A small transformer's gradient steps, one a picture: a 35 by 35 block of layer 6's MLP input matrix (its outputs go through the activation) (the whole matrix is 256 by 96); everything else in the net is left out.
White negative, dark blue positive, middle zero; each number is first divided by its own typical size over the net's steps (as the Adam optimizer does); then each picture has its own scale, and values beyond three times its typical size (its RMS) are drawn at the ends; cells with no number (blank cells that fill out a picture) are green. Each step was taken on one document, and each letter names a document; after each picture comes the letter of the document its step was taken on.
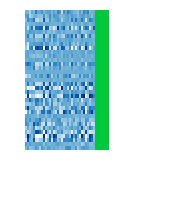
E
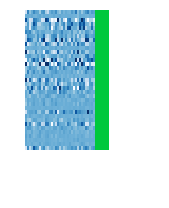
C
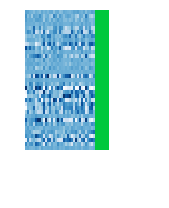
E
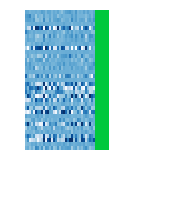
E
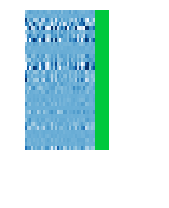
C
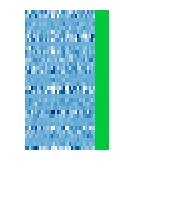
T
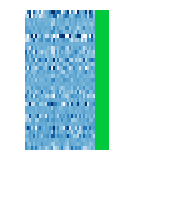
T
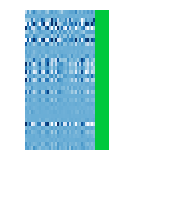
C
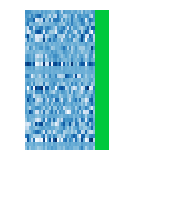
E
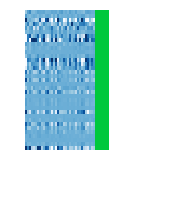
C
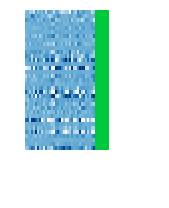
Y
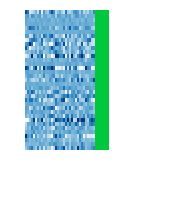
Y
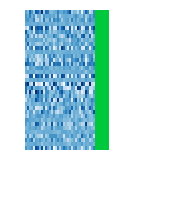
E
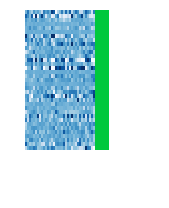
Y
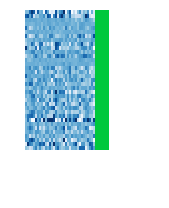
Y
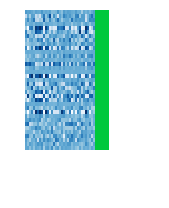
E
